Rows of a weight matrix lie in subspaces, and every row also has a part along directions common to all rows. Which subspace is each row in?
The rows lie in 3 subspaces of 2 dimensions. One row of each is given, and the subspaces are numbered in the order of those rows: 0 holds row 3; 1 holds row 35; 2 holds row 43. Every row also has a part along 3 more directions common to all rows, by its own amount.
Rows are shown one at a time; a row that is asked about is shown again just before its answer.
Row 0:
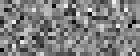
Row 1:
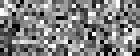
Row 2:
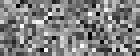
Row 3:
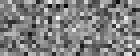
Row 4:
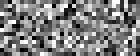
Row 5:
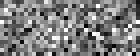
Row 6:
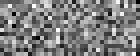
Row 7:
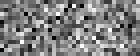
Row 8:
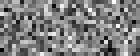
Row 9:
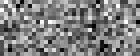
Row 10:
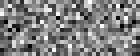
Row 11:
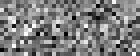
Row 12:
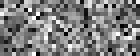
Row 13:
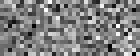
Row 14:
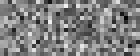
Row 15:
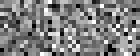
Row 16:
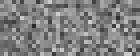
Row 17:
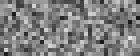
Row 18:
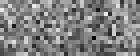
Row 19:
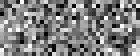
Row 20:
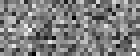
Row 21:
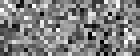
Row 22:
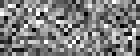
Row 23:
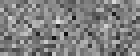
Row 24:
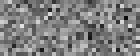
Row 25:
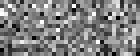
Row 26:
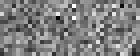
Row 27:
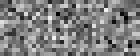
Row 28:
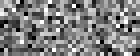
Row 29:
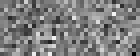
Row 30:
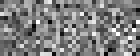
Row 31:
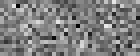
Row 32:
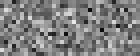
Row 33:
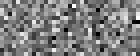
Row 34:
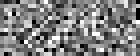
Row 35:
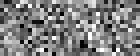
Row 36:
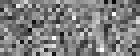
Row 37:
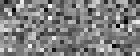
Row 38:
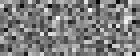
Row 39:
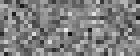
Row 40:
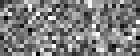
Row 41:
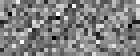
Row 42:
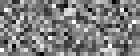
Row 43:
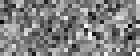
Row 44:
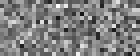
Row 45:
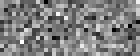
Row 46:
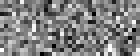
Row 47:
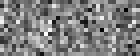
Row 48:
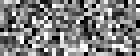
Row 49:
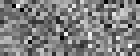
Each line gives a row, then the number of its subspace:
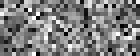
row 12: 1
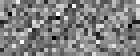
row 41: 2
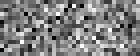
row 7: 2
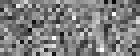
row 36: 1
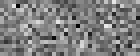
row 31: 1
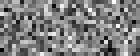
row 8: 0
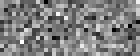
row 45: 2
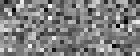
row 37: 0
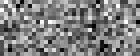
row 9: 2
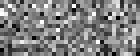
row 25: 2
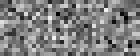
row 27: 0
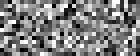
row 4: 0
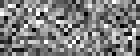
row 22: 1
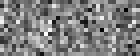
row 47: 0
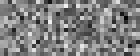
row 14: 0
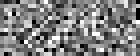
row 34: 2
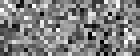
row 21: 2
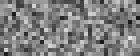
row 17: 2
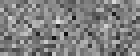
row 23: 1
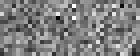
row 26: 1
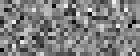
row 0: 0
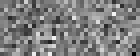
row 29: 1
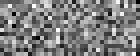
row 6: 2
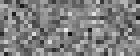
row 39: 2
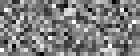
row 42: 0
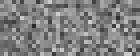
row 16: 0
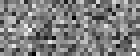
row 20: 1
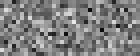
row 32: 0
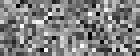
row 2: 1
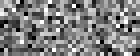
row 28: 0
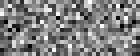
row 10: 1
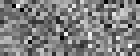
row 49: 1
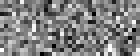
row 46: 0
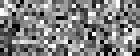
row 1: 2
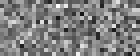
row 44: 0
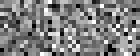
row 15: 0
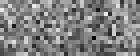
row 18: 2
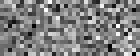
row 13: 0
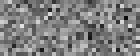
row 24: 1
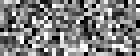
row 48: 2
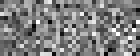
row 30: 0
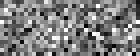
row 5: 2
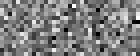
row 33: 2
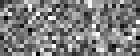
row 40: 1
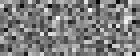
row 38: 0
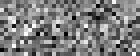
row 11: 1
